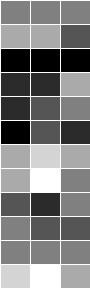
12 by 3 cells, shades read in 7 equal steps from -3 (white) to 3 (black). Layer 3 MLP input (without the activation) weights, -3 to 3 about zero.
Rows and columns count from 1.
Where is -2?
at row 7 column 2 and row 12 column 1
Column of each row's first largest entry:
1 3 1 1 1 1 1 3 2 2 1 3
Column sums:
6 1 4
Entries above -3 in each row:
3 3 3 3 3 3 3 2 3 3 3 2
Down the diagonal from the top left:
0 -1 3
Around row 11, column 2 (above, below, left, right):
1 -3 0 0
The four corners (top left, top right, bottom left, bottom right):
0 0 -2 -1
